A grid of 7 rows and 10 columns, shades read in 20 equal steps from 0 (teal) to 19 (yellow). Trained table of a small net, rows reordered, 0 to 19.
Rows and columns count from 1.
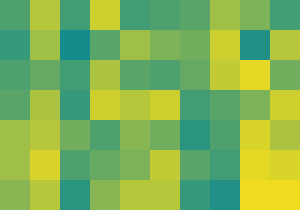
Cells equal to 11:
0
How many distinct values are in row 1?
7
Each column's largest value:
12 17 8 16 14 16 8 16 19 19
